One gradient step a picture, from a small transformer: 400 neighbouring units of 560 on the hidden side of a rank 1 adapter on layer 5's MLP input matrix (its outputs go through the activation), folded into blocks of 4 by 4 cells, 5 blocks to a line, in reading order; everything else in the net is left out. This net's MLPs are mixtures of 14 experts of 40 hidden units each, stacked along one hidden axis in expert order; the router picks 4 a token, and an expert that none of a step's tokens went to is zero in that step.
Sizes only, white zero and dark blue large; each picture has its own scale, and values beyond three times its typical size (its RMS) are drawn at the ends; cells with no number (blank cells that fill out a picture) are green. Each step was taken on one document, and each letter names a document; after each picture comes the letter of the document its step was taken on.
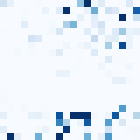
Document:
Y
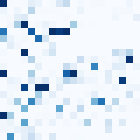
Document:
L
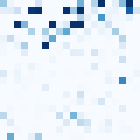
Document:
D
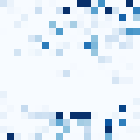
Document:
Y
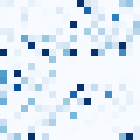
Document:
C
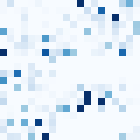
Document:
C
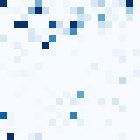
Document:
D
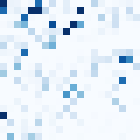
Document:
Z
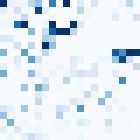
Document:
L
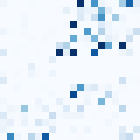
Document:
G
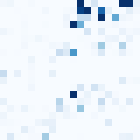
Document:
G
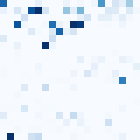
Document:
D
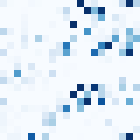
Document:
C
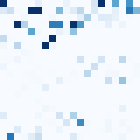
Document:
D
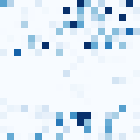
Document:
Y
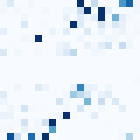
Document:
G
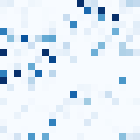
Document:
C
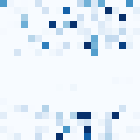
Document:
Y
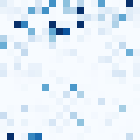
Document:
Z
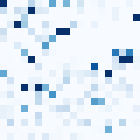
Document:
L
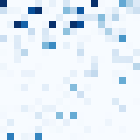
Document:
Z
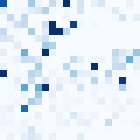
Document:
L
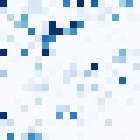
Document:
L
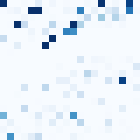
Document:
D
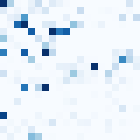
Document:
L
